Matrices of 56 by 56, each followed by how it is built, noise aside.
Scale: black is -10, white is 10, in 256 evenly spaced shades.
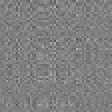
low rank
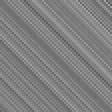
Toeplitz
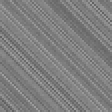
Toeplitz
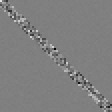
banded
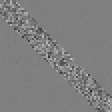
banded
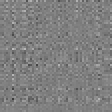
low rank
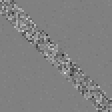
banded
